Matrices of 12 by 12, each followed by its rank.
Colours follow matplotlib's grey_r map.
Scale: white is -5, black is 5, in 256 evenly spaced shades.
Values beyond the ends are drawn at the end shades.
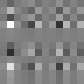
one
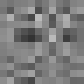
two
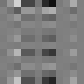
one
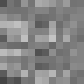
two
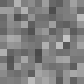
full rank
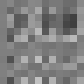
two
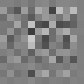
two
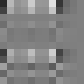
one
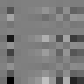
one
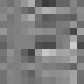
two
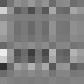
one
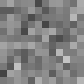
full rank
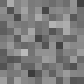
full rank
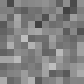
full rank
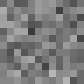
full rank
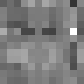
two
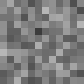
full rank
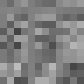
two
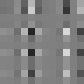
one
